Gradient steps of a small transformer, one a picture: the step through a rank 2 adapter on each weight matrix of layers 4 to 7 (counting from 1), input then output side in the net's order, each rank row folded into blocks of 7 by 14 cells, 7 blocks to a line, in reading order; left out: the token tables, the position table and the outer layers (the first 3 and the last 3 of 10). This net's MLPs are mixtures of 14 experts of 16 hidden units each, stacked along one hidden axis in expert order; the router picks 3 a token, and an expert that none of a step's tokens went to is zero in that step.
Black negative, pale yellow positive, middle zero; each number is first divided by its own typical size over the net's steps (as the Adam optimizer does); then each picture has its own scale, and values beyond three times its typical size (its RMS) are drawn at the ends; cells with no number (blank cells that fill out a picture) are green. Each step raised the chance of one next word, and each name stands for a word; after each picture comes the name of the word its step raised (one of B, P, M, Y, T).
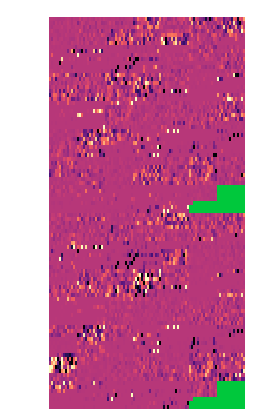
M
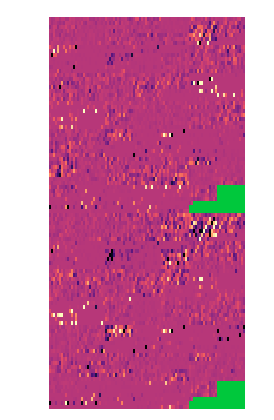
M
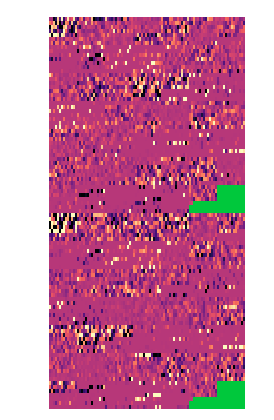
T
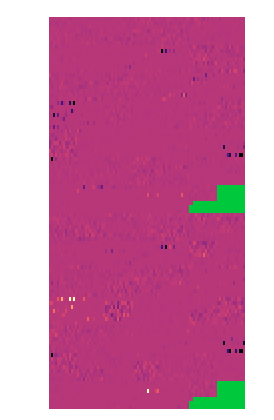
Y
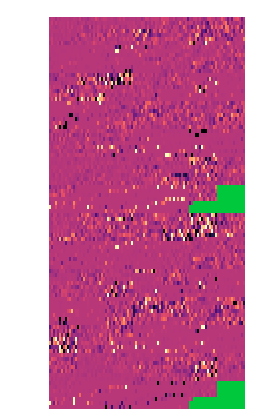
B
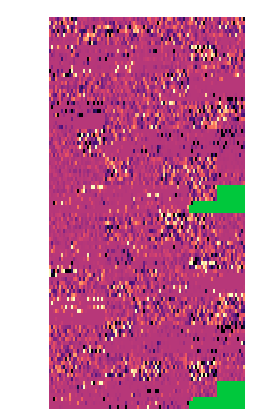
Y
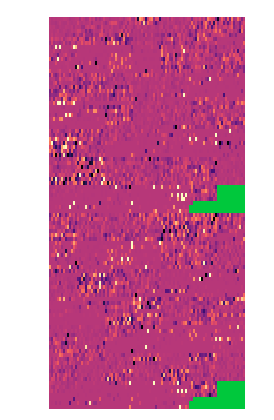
B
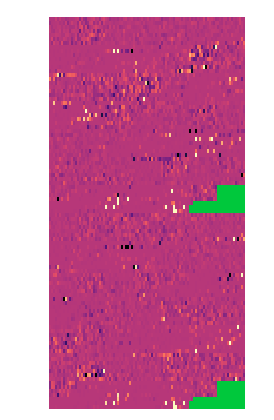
B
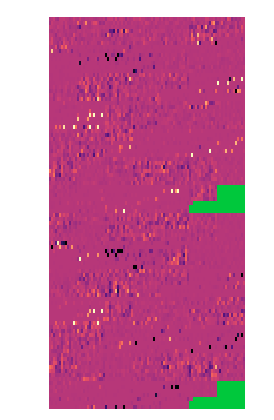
M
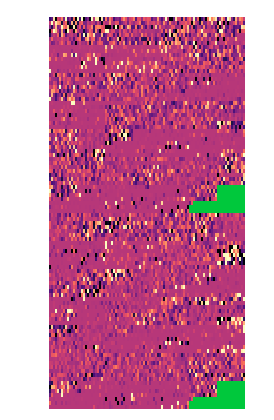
T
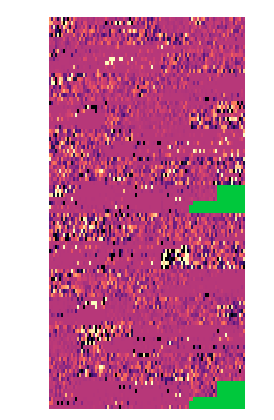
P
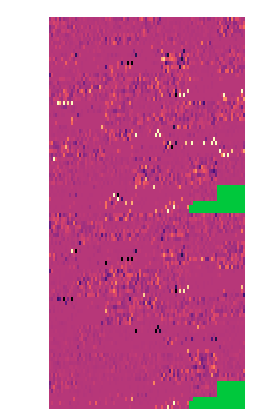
B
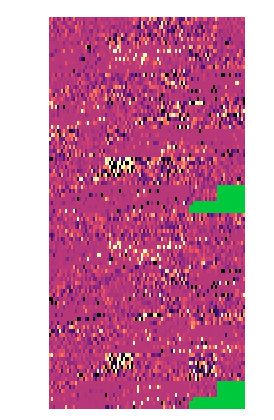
T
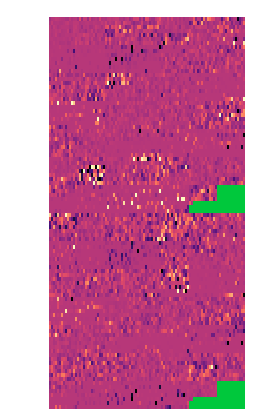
M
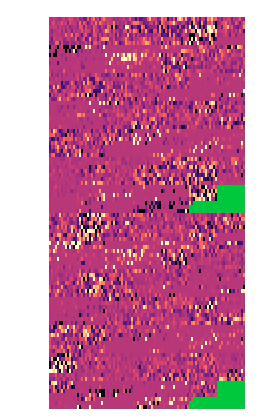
T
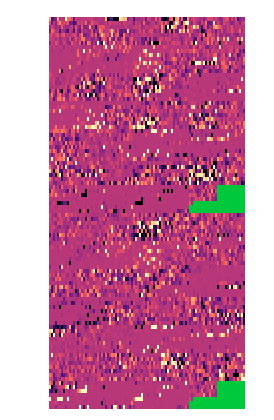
T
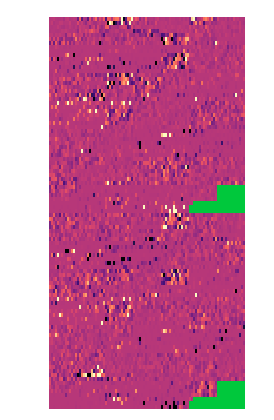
M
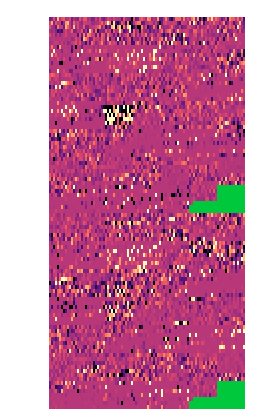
T
